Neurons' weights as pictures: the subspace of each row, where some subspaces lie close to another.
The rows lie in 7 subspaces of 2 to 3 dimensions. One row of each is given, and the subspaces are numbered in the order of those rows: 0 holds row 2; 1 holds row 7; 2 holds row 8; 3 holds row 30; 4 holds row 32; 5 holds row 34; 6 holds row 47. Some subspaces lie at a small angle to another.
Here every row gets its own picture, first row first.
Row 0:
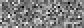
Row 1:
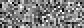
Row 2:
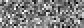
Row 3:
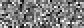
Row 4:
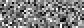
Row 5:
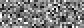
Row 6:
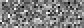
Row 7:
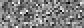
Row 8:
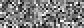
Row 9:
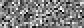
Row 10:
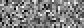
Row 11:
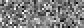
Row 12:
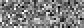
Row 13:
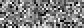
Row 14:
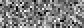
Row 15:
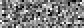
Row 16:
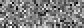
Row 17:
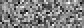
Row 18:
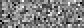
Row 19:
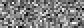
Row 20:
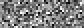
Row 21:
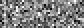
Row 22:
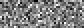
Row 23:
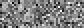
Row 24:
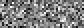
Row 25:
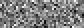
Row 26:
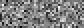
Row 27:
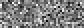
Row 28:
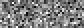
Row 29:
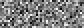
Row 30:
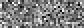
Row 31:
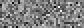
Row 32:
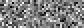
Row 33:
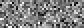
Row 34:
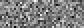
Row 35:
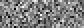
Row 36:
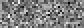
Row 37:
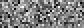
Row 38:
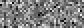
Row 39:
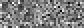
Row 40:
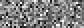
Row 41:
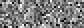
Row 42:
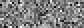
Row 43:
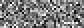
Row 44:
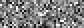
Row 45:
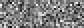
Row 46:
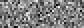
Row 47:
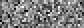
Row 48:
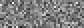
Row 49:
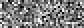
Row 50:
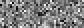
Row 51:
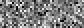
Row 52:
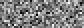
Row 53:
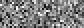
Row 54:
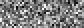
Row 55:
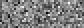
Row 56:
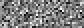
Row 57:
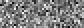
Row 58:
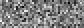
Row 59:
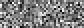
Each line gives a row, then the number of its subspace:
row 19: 0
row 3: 5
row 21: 5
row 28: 0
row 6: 0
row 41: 5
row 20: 1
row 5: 4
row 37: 6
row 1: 3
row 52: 1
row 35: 6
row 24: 4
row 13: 2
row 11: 0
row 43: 0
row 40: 5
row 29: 1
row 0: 0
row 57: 0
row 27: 3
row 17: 1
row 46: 5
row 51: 5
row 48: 4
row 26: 4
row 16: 2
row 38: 5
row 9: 1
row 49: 3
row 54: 1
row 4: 0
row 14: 5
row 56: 1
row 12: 0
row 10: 4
